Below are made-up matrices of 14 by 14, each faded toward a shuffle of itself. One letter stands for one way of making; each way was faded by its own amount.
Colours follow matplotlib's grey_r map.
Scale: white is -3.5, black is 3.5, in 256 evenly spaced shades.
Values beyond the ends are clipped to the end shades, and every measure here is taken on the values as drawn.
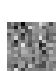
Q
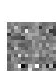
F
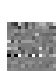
F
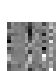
Q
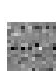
F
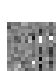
Q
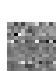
F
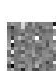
Q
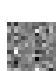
Q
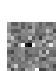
F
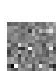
F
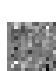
Q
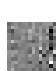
Q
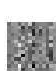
Q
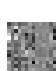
Q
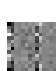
Q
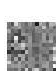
Q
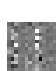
Q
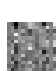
Q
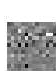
F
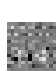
F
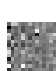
Q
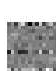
F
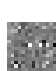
F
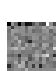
F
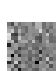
Q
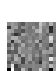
Q
